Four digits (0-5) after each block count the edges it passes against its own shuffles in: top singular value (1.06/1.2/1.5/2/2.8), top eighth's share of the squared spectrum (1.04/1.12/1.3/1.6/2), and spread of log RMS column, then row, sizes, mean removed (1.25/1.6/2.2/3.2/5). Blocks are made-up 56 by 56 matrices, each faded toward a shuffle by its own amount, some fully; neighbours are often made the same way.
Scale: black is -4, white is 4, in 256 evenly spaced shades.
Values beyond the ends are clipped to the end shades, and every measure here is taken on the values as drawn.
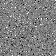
0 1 0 0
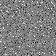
2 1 0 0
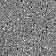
2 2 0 0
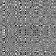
4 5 3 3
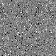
3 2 1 1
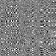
4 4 3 3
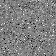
0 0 0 0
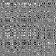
4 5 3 3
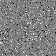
0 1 0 0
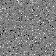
2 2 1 0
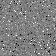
0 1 0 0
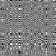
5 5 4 3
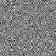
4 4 2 1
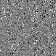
0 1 1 0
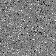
0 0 0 0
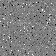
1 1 0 0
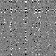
4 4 2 2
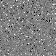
1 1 0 0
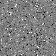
2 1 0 0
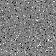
2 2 0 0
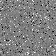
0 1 0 0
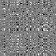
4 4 3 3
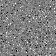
3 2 0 0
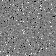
0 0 0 0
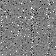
1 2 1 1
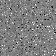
0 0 0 0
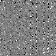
2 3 3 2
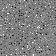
0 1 0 0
